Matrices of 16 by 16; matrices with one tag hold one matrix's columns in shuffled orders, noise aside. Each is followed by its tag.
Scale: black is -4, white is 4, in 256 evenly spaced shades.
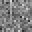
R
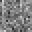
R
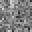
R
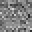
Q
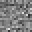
Q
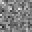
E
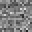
Q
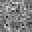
E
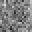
R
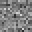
Q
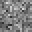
E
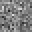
E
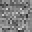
Q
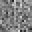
R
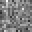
R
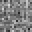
R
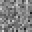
R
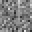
R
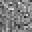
E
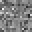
Q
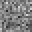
E
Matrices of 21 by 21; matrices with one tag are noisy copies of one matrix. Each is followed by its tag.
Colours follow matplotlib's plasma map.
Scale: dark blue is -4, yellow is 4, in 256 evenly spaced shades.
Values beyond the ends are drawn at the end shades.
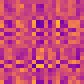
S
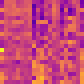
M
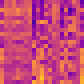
M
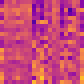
M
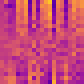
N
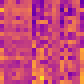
M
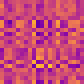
S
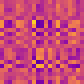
S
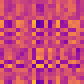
S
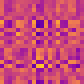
S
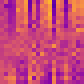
N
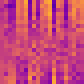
N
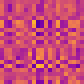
S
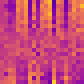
N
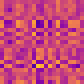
S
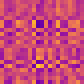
S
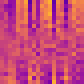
N
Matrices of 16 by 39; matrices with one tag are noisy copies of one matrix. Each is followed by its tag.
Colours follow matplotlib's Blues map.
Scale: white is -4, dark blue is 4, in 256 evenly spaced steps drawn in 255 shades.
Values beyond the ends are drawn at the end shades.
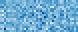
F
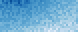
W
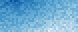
W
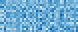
F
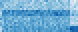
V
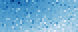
W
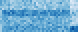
V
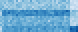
V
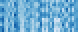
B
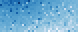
W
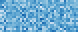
F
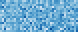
F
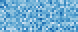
F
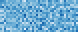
F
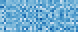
F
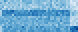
V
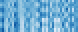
B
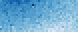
W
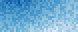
W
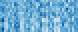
B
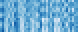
B
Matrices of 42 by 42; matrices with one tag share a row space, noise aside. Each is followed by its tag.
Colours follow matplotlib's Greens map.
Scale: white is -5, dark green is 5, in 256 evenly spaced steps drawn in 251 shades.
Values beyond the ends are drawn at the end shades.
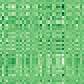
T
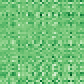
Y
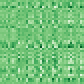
Y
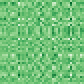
Y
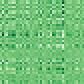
T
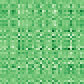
Y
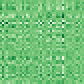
T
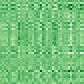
Y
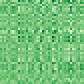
Y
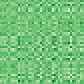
Y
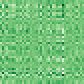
T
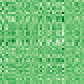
T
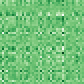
T
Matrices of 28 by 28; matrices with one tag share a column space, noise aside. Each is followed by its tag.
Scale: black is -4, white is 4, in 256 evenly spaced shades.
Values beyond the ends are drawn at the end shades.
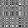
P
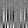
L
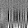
L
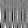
L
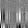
L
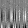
L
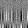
L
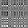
P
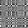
P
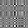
P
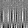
L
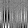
L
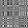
P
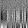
L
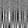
L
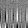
L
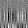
L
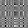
P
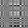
P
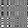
P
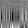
L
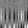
L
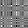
P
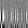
L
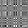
P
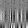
L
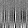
L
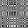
P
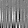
L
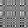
P
